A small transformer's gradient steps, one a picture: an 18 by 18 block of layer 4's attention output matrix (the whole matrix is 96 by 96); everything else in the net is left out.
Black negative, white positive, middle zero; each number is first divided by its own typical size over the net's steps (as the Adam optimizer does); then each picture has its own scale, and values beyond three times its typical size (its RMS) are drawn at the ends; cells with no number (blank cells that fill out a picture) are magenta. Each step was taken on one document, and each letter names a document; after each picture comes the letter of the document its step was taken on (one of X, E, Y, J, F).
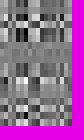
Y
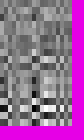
Y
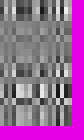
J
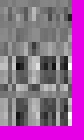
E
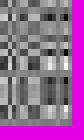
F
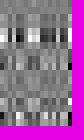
E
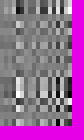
J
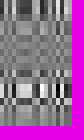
J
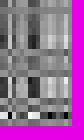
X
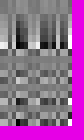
E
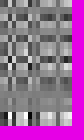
F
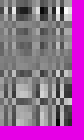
J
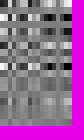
F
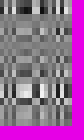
J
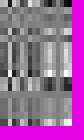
F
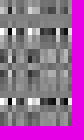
E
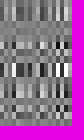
J
